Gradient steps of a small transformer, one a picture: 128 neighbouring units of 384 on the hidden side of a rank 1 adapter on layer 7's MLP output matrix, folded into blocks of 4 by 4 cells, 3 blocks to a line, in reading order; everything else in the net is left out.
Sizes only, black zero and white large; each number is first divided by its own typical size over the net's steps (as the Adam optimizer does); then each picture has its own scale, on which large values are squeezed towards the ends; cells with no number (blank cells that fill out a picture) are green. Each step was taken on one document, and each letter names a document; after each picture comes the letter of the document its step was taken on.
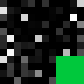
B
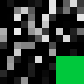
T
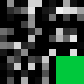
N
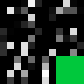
N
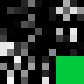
N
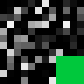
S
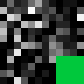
S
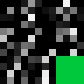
N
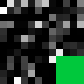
S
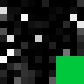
B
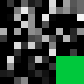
T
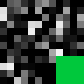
S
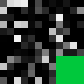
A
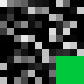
A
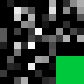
T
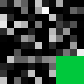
A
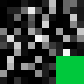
T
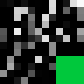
T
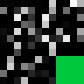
T
